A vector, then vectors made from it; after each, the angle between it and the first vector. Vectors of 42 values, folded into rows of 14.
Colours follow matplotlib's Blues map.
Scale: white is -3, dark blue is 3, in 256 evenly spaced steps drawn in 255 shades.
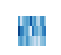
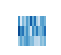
nearly parallel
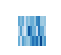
partly opposed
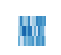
partly opposed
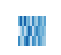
partly opposed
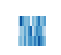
nearly opposite
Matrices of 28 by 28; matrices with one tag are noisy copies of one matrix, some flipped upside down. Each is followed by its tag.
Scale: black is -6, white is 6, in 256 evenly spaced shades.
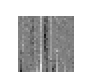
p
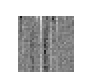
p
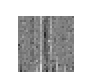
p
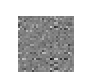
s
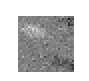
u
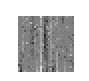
p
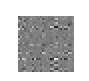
s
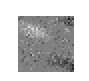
u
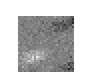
u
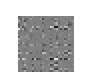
s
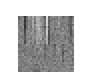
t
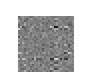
s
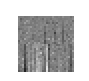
t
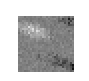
u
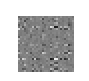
s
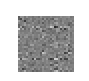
s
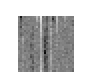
p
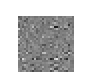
s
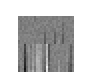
t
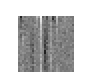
p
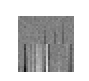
t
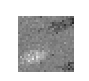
u
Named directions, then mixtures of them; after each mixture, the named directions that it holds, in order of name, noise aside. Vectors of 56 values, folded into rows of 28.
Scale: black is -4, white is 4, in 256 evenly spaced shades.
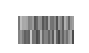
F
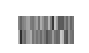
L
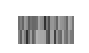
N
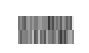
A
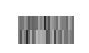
N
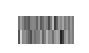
L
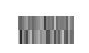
L, N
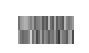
F, L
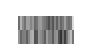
A, F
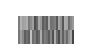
F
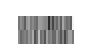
A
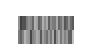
F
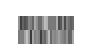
F, N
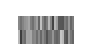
L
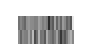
A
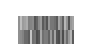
F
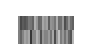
F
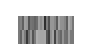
N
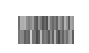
F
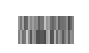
N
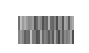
F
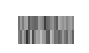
F, N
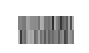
A, L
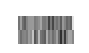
A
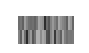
N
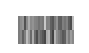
A, N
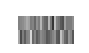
F, L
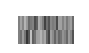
F, N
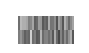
F
